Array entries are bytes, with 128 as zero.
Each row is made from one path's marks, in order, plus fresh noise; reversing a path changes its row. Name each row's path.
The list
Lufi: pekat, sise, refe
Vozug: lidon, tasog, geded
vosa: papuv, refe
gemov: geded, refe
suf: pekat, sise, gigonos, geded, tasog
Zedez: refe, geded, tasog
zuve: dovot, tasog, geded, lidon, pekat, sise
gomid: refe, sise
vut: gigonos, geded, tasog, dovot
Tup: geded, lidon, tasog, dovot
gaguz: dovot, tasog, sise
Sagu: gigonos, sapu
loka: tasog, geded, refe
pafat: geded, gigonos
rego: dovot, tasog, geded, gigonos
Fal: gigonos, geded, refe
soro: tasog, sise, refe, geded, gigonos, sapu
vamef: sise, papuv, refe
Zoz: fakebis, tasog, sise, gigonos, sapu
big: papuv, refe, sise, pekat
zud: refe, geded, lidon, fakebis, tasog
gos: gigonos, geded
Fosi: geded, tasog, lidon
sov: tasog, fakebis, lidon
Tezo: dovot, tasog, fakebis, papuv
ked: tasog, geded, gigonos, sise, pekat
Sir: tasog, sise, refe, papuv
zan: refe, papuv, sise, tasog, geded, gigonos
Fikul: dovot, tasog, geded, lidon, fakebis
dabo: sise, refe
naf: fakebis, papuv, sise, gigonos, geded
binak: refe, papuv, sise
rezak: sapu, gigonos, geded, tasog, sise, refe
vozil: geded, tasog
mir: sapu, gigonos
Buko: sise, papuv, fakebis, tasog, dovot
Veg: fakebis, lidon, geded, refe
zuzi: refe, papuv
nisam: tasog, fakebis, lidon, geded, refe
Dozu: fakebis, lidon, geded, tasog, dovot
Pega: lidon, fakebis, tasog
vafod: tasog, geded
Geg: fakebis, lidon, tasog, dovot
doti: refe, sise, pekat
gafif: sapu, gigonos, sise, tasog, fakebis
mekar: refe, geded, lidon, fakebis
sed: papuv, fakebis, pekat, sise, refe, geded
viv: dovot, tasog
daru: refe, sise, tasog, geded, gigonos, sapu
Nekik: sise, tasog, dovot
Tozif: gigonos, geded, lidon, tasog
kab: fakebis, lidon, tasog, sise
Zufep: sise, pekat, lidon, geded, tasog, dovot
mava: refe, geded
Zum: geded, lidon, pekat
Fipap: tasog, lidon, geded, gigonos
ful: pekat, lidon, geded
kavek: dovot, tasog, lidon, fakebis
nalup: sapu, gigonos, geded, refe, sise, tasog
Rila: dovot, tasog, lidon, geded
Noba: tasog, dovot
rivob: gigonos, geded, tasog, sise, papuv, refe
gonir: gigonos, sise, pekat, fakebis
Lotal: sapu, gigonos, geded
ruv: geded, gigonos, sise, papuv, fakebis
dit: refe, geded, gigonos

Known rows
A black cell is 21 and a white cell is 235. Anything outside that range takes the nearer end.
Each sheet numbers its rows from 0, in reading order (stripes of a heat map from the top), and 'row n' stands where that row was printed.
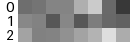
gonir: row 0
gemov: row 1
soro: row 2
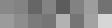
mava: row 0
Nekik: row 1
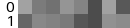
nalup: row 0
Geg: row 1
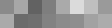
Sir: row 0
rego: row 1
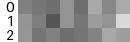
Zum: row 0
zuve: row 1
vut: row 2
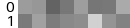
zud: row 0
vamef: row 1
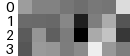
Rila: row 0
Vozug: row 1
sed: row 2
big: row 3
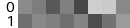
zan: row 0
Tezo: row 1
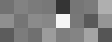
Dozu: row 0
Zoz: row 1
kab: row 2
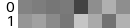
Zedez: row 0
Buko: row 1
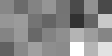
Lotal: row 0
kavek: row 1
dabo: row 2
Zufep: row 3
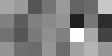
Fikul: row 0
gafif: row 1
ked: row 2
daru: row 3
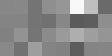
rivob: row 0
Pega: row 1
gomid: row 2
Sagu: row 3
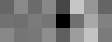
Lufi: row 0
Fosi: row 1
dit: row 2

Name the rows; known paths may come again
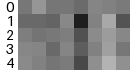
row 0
vosa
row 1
Vozug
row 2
vozil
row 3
mava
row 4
Zedez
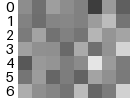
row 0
mir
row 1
Tozif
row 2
binak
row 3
Noba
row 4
big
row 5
zuzi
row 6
viv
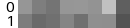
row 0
rezak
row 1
gos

